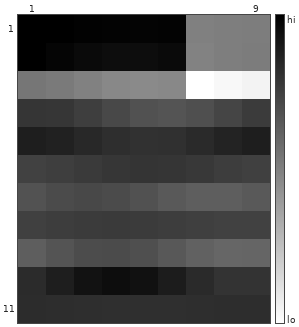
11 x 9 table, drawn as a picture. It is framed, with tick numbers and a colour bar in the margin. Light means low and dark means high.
The grain runs across in streaks. The ninth with the lowest average is the top right. The top right is the roughest part. In the top right lies a patch that is lower than the rest.
